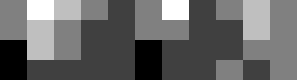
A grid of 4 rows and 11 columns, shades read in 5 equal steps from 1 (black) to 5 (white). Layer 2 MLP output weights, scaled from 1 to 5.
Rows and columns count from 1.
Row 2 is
3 4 3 2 2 3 3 2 2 4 3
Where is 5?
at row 1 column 2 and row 1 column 7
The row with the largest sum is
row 1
